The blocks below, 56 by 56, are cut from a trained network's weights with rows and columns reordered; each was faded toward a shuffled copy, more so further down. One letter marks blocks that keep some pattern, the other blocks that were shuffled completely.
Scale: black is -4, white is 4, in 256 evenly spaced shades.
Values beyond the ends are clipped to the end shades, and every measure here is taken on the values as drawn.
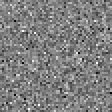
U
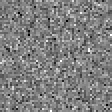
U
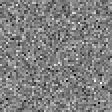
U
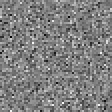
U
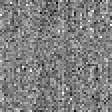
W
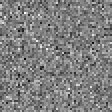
W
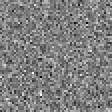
W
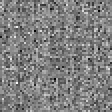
W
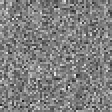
W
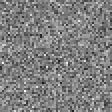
U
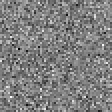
U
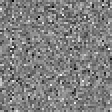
W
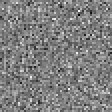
U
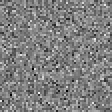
W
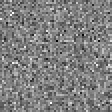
W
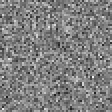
W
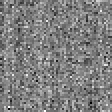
W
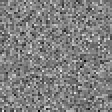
U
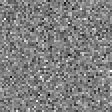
U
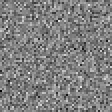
U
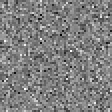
W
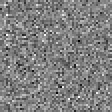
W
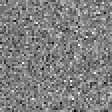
U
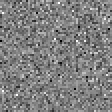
U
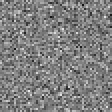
W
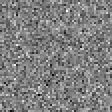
U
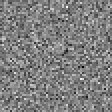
W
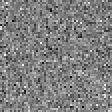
W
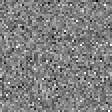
U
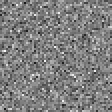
U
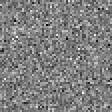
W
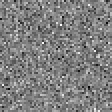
U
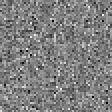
W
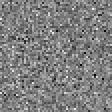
U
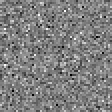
U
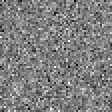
U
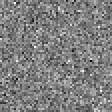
U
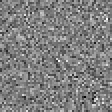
W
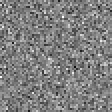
W
